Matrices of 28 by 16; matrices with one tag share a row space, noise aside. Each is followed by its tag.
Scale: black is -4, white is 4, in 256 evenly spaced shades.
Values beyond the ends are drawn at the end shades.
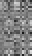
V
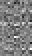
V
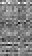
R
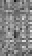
V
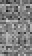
R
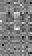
V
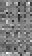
R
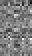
V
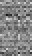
R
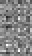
R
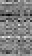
R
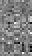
V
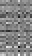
R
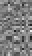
V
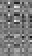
V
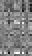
V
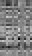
R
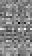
R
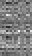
R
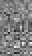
V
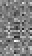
V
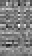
R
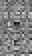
V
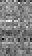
R
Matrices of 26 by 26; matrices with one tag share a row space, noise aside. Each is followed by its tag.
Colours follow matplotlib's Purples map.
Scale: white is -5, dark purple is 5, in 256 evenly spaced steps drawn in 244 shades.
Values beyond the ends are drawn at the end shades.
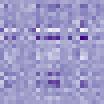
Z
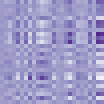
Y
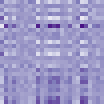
Z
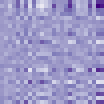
Y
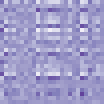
Z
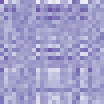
Z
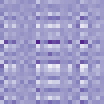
Z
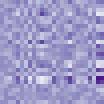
Y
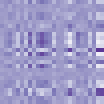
Y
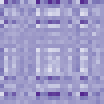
Z
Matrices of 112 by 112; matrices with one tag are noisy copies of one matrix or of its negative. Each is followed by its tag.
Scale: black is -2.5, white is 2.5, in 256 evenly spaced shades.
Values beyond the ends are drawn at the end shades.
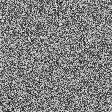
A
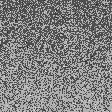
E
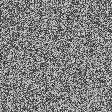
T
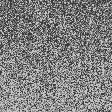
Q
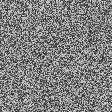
A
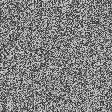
T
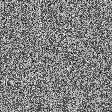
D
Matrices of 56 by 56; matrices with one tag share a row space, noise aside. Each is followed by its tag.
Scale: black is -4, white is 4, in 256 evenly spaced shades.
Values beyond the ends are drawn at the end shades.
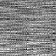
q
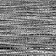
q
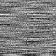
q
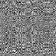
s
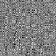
s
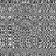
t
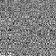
t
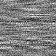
q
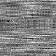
q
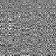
t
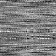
q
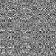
t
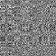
t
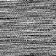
q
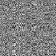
s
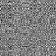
t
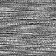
q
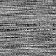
q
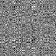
s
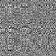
t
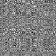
s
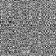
t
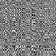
s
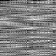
q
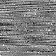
q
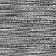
q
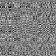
t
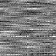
q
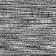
q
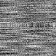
q
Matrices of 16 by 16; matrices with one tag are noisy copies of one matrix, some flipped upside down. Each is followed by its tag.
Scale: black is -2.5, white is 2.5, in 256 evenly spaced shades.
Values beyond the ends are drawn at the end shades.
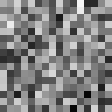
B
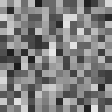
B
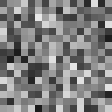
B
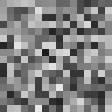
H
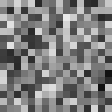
B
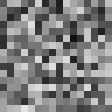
H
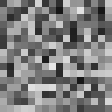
H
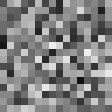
H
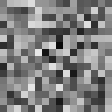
H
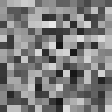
H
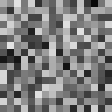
B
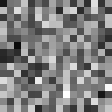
B
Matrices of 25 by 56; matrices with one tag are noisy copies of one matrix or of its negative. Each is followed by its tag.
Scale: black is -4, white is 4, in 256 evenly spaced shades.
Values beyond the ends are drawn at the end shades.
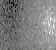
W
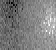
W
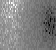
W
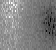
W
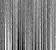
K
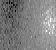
W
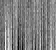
K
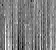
K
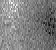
W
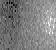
W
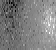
W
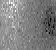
W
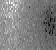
W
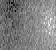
W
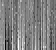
K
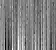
K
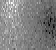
W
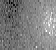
W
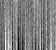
K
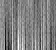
K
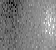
W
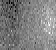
W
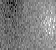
W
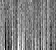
K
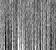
K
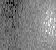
W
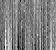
K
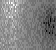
W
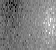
W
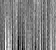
K
